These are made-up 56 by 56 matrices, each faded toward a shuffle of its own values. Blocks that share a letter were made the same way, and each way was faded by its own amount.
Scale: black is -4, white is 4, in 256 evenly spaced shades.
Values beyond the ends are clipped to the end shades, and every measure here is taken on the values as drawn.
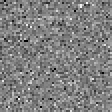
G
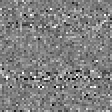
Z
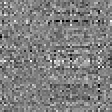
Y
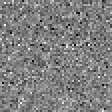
G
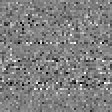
Z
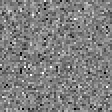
G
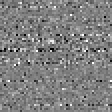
Z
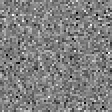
G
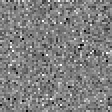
G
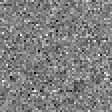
G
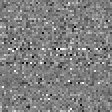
Z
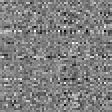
Y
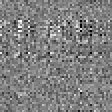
Y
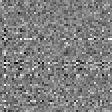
Y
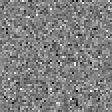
G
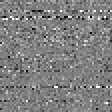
Z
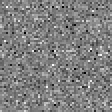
G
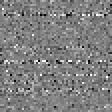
Z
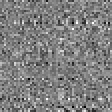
Y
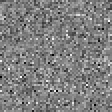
G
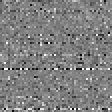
Z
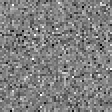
G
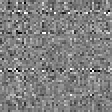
Y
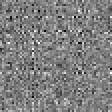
Y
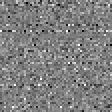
Z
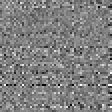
Y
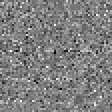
G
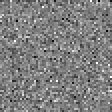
G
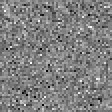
G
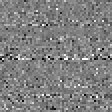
Z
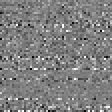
Z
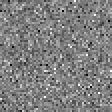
G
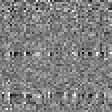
Y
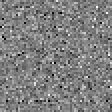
G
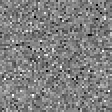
G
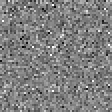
G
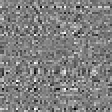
Y
